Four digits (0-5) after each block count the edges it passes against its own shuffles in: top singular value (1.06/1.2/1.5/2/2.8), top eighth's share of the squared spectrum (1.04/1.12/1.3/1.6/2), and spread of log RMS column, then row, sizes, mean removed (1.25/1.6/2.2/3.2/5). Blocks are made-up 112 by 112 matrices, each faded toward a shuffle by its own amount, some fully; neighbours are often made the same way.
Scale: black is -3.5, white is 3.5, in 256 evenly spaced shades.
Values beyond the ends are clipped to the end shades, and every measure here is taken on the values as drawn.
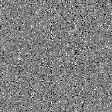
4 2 2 0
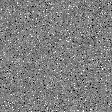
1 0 0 0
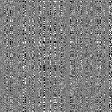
5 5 4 3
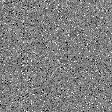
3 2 1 0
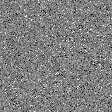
1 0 0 0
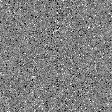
3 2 1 0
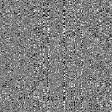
4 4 3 1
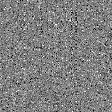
3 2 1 0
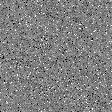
0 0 0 0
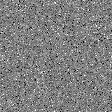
1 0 0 0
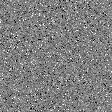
0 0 0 0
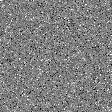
0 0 0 0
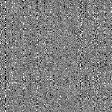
4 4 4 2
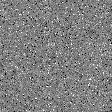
1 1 0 0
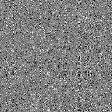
3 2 2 1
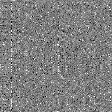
4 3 2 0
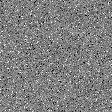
1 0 0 0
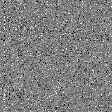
3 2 2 1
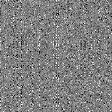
4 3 3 1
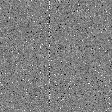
3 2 1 0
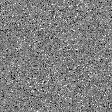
0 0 0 1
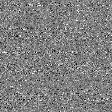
1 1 0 3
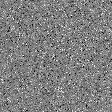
0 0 0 0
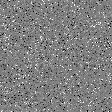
3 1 0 0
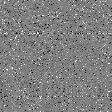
4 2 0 1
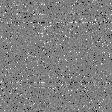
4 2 0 1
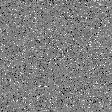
3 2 0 1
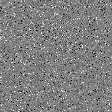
3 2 0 1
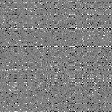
5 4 2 3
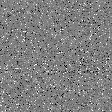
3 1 0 0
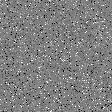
0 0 0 0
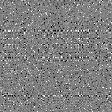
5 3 2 2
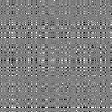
5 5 4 4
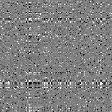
5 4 3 3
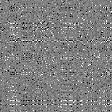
5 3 2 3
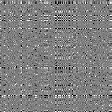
5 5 3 4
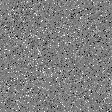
2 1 0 0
